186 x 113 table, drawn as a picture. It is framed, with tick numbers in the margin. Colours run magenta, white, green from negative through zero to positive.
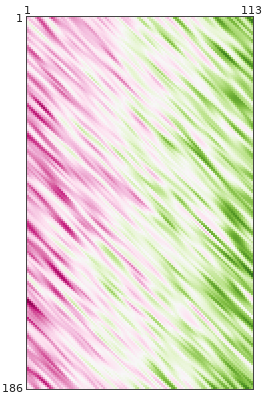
Average level on the scale: 50%. Grain: diagonal, down to the right. Slope: up to the right. Histogram: bell-shaped. Lone odd cells: none.
